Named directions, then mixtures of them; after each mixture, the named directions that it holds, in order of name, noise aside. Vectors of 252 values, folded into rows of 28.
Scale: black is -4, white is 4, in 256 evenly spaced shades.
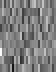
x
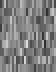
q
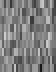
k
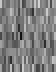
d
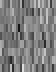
d, x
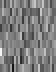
x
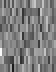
x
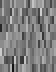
q, x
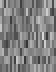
q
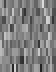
k, x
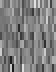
d, x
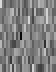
d, k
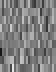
x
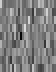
d, k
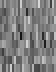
d, q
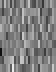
x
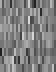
k, x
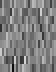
q, x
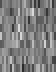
d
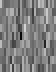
d, k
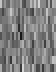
d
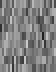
q, x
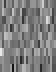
k, x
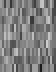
k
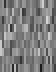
k, x
